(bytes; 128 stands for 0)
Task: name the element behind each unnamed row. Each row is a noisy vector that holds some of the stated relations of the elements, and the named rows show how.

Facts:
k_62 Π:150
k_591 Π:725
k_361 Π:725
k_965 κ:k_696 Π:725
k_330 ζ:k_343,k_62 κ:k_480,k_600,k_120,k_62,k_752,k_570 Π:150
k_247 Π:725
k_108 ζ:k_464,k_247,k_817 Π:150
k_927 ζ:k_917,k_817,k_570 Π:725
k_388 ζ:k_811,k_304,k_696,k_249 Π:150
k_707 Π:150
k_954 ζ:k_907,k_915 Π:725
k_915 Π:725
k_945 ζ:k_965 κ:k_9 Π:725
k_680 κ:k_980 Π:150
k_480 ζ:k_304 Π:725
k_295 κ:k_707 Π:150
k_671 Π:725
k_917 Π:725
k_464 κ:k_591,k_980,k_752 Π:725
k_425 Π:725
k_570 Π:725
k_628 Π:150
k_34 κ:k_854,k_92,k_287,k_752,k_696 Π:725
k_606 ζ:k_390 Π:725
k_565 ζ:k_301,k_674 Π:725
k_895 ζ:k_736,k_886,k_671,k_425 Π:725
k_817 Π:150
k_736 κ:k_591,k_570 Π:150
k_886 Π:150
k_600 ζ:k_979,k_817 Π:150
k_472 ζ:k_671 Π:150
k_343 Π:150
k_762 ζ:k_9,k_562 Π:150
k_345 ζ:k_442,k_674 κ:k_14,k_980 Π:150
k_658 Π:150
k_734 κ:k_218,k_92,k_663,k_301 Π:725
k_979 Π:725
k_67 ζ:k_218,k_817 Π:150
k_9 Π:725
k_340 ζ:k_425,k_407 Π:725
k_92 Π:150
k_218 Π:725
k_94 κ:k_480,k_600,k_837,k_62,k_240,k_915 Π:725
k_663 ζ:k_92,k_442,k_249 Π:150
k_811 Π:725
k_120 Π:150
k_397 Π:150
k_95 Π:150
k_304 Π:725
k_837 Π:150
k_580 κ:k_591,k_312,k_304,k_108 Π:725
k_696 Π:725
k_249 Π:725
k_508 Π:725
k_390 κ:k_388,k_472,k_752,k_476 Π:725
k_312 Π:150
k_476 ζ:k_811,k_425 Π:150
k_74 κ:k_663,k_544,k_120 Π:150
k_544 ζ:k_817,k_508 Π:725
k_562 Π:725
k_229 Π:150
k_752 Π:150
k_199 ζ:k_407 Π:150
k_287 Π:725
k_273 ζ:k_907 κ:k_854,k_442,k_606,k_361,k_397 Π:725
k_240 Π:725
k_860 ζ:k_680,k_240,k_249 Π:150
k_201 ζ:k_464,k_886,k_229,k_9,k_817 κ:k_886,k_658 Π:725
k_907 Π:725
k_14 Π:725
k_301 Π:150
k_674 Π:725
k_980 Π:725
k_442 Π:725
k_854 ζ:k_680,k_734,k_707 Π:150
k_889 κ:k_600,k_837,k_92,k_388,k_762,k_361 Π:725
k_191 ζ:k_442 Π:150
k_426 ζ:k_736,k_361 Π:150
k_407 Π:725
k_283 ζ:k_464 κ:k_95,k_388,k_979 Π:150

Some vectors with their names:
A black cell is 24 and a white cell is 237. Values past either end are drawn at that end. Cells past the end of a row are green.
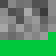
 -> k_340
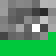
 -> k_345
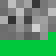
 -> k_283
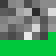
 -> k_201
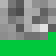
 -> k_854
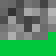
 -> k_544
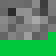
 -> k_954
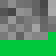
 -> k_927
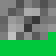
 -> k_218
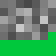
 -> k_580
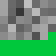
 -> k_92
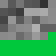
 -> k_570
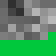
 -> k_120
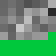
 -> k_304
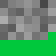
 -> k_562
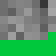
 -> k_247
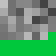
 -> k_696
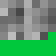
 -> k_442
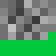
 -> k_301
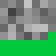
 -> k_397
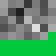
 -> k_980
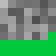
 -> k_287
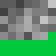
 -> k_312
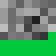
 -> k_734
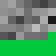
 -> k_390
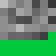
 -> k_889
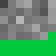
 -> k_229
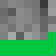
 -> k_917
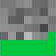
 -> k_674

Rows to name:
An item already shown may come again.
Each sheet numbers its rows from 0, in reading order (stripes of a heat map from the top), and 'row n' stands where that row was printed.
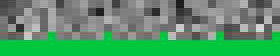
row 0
k_658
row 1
k_426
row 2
k_426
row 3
k_62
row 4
k_464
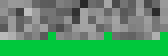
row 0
k_361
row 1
k_591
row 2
k_199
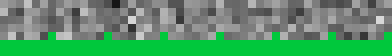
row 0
k_442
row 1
k_361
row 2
k_886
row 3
k_343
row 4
k_191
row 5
k_837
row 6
k_736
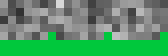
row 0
k_480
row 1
k_965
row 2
k_361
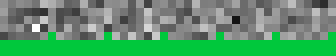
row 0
k_345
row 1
k_600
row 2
k_388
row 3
k_762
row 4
k_95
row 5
k_979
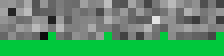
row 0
k_273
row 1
k_860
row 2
k_736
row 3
k_889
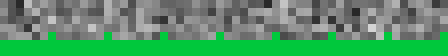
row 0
k_663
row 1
k_67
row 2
k_606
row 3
k_628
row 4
k_570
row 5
k_34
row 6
k_752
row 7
k_240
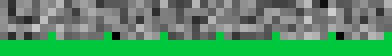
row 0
k_330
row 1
k_240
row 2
k_295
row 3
k_74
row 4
k_94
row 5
k_9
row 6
k_295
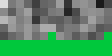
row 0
k_965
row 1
k_915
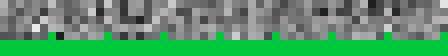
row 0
k_680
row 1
k_707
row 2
k_330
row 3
k_287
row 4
k_442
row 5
k_426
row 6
k_945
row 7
k_108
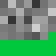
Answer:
k_283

